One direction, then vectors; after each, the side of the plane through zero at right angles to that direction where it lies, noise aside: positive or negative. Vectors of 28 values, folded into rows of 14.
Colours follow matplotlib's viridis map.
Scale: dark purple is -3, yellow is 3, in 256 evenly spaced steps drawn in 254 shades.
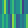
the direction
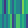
negative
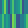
positive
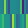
positive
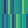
negative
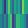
negative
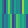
negative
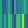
negative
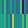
positive
